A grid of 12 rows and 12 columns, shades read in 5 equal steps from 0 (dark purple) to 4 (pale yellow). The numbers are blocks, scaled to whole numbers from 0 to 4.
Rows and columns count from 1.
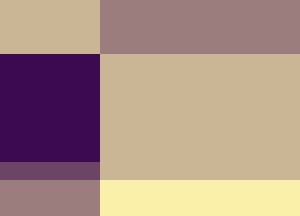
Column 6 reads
2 2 2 3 3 3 3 3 3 3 4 4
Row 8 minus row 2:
-3 -3 -3 -3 1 1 1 1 1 1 1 1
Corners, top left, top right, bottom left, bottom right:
3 2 2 4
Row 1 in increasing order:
2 2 2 2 2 2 2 2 3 3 3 3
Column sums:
14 14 14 14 35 35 35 35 35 35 35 35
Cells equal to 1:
4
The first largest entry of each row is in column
1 1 1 5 5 5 5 5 5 5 5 5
